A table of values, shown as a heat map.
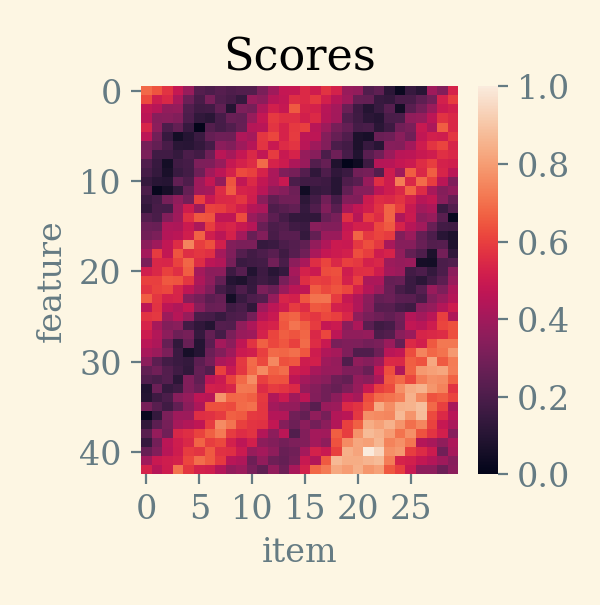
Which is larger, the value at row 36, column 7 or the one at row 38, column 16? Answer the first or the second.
the first
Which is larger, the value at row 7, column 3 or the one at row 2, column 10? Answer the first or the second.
the second
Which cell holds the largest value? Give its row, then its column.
40, 21
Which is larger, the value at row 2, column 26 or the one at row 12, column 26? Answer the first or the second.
the second
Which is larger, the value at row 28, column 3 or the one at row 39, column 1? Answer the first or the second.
the second
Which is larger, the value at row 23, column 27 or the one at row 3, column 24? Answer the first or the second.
the first
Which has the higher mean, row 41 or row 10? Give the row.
41
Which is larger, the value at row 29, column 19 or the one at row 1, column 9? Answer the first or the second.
the first
